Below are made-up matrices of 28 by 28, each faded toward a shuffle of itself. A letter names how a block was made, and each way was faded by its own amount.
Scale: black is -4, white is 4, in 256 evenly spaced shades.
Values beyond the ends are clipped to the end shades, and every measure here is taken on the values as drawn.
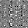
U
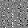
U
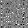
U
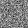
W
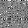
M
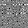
U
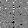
U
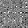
M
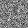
W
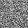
W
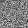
W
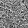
W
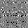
M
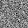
W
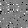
M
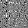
U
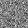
W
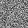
W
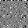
M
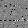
M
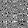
M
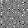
U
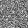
W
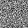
W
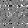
M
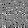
M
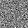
W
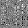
U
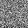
W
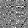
M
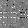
M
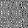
U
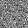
W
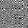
U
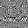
U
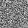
W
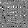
U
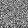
W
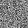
W
